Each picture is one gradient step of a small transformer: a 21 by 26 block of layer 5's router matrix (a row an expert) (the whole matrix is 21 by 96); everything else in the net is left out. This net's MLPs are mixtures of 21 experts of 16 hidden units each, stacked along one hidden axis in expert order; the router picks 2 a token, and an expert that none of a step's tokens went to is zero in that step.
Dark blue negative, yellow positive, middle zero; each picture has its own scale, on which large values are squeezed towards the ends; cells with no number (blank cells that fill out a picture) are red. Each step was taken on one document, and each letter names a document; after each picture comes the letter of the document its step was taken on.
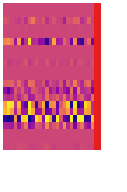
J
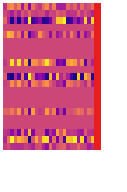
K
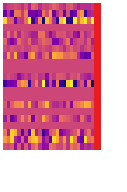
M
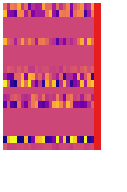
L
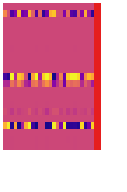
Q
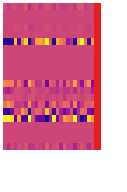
J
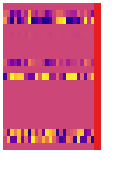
K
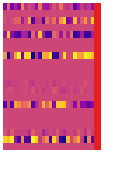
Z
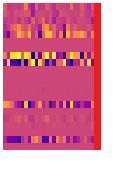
Z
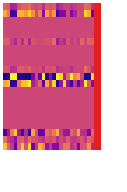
L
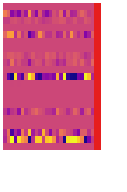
K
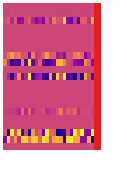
K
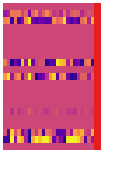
K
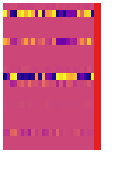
L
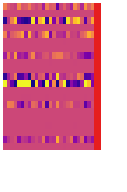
M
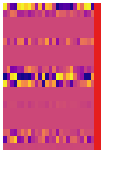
L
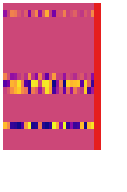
Q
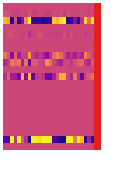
K
